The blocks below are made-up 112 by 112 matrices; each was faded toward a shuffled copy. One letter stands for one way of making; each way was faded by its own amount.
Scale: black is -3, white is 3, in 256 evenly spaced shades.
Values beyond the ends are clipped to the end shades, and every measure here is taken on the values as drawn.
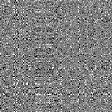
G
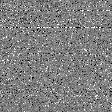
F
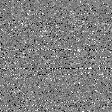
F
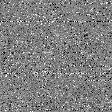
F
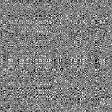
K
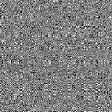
K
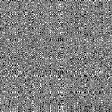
K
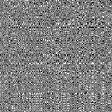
K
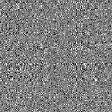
G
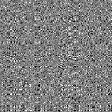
K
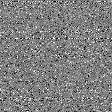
F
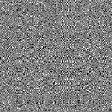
K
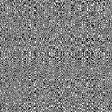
G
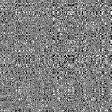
K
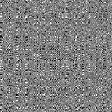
G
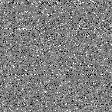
F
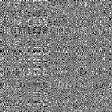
G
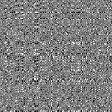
G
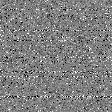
F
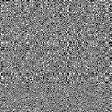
G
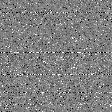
F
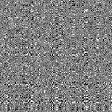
K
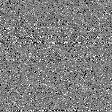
F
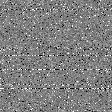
F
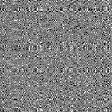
G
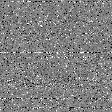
F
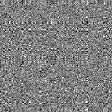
K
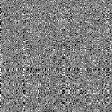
K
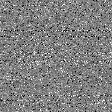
F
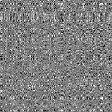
G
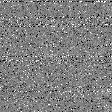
F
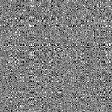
K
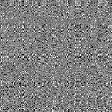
G
